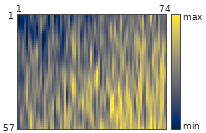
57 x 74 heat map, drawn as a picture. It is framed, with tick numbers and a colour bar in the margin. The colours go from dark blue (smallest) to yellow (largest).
Mirror symmetry: none. Ninth with the lowest average: top left. Ninth with the highest average: bottom right. Grain: streaks running down. Slope: up to the bottom right.
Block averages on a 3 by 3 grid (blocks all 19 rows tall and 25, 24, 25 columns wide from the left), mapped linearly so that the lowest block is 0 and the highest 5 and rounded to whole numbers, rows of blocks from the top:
0 2 3 / 2 3 4 / 3 4 5
